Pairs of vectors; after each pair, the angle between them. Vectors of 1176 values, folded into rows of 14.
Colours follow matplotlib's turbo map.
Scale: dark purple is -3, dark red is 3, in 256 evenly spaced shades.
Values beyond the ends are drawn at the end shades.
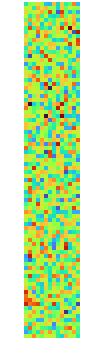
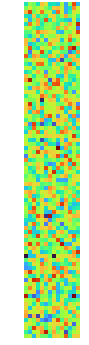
orthogonal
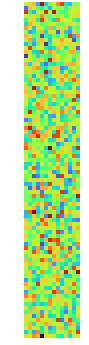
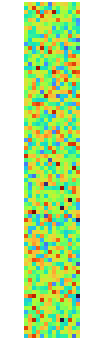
partly aligned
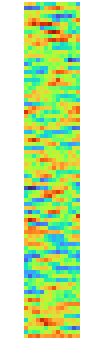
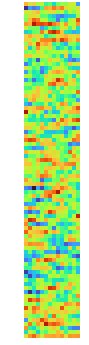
nearly parallel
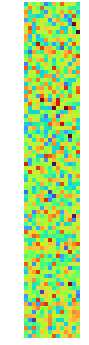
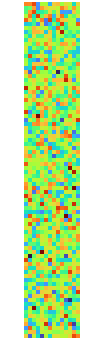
orthogonal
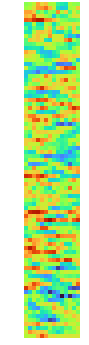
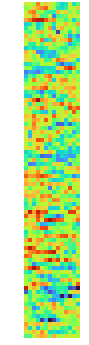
nearly parallel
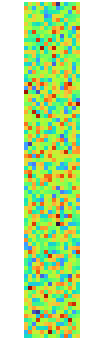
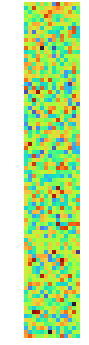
nearly opposite
